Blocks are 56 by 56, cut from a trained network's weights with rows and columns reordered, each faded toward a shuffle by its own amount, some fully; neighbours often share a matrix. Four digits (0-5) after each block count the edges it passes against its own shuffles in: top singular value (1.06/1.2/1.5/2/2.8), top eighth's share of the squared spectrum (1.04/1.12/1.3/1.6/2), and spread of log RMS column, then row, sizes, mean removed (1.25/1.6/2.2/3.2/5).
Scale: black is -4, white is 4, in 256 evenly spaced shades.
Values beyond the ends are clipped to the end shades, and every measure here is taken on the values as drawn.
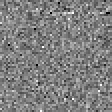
2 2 0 0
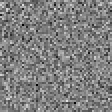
2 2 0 0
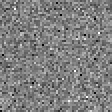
1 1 0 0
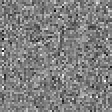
3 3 1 1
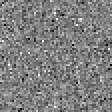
0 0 0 0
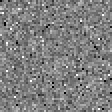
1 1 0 0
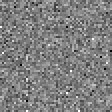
1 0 0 0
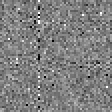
3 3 1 1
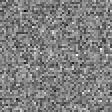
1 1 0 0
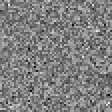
0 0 0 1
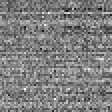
4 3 1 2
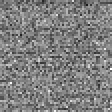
2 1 0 0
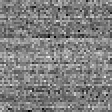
4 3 0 1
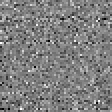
3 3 0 2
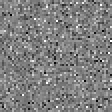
2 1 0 1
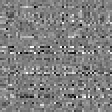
4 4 1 4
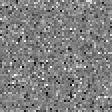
1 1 0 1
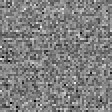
2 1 0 0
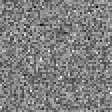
0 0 0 0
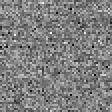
1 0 0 0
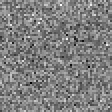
1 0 0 0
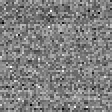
2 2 0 0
